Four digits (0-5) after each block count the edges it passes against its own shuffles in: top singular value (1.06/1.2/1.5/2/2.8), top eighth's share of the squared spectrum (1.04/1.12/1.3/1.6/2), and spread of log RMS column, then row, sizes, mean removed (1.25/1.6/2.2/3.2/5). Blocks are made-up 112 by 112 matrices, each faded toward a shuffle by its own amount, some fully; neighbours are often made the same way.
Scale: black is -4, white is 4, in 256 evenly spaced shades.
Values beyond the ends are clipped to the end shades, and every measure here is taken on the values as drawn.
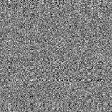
4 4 2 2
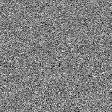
3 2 1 1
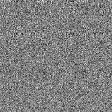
4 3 2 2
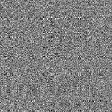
4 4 2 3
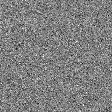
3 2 0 0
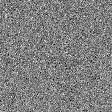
1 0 0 0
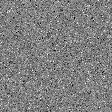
0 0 0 0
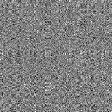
4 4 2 3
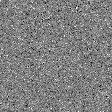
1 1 0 0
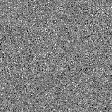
3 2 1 1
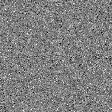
3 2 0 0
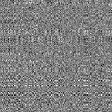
5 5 3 3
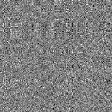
4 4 2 2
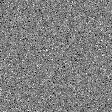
0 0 0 0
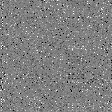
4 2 1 1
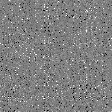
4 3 2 1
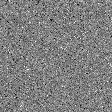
0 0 0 0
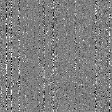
3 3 4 0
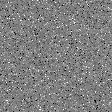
0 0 0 0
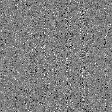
1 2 3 0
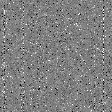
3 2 2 0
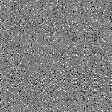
4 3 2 1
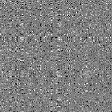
5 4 3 3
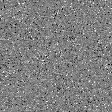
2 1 0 0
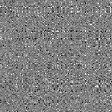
5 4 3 3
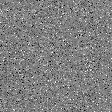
3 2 0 0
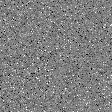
1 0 0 0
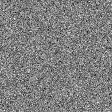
1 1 0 0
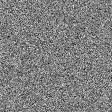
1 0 0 0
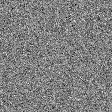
0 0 0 0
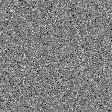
0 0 0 0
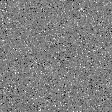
0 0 0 0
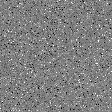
2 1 0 0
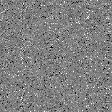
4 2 1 1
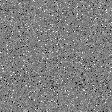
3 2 1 1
